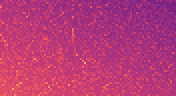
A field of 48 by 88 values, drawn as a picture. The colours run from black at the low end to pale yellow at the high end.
Mirror symmetry: none. Ninth with the lowest average: top right. Slope: up to the bottom left. Stripes: none. Ninth with the highest average: bottom left.
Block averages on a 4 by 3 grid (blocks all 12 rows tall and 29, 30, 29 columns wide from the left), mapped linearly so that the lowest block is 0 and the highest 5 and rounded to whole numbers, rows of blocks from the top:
2 1 0
3 2 1
4 3 2
5 4 3
